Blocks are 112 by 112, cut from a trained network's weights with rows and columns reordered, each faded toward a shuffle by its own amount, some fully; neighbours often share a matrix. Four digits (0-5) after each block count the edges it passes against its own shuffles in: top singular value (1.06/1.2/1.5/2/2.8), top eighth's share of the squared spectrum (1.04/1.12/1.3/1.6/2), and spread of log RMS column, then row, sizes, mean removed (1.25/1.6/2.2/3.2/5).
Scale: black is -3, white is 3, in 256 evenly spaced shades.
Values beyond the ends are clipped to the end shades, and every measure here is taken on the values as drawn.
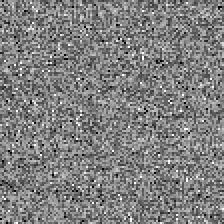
1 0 0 0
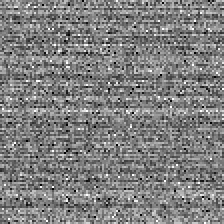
4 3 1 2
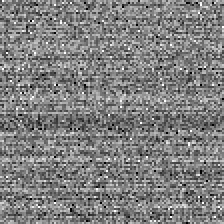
4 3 0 1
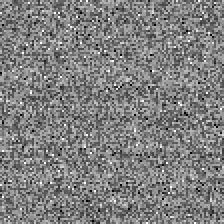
1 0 0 0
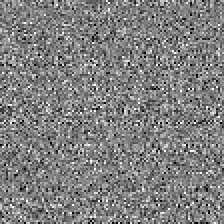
4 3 0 3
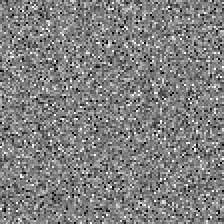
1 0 0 0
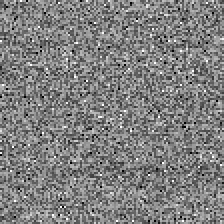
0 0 0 0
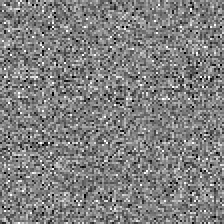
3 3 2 2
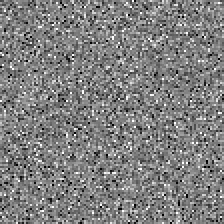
1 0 0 0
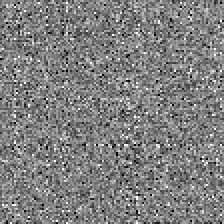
3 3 2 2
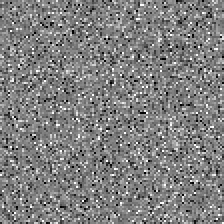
0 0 0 0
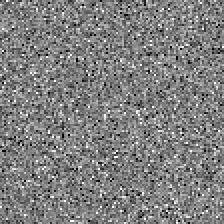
0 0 0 0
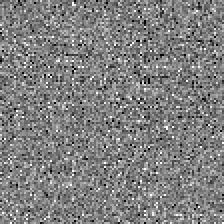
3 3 2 2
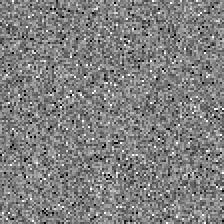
0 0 0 0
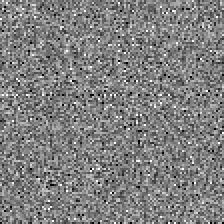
2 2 0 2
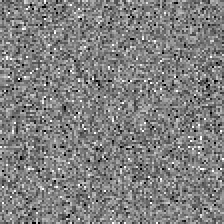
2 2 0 1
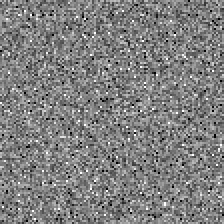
1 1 0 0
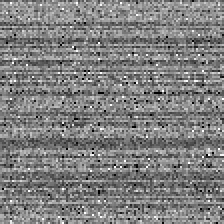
5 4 2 2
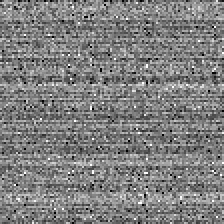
4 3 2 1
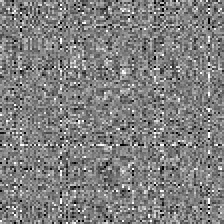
4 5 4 3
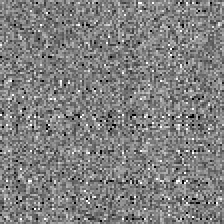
3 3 1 3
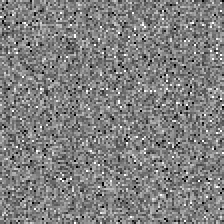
1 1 0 1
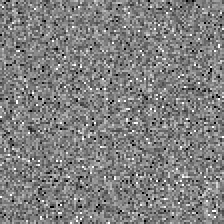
1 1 0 1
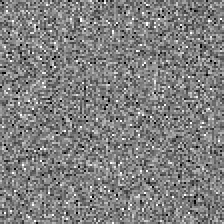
0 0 0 0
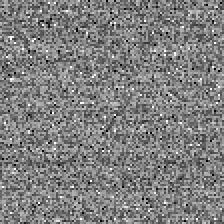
2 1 0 0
